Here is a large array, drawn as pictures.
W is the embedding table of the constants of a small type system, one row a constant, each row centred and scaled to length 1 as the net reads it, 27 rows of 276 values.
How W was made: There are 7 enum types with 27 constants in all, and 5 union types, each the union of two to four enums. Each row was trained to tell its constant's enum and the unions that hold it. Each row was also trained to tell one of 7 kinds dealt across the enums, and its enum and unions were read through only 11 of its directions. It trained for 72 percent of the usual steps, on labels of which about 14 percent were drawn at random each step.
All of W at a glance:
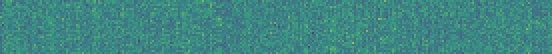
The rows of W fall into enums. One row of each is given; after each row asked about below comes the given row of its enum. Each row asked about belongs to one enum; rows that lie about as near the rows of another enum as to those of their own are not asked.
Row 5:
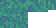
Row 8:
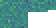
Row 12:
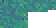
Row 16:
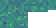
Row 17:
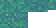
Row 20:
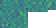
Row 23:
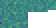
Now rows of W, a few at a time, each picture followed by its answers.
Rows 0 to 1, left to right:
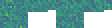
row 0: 5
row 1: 5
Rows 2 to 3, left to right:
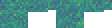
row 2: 17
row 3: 20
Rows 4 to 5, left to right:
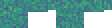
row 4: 16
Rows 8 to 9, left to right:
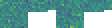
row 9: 12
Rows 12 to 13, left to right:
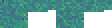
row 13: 12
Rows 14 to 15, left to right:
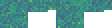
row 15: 20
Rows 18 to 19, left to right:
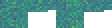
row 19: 17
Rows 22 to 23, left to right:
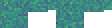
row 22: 16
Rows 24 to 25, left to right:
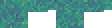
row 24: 20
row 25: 23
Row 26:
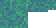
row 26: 5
